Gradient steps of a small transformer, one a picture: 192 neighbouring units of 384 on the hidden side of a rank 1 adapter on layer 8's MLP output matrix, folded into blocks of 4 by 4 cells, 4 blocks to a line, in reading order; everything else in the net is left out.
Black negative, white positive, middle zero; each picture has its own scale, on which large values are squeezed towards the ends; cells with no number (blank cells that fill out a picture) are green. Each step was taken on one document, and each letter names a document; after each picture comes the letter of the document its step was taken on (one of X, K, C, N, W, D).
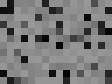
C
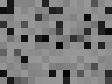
C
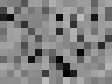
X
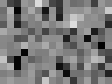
X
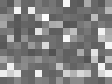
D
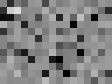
X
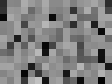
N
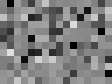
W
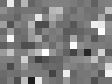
W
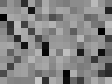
N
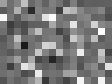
N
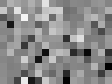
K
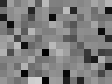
N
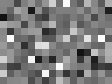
D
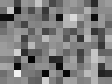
X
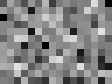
N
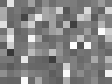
W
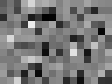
K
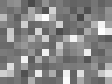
W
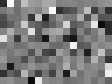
W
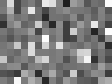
D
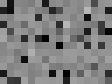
C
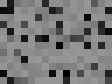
C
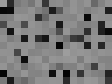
C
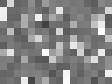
W
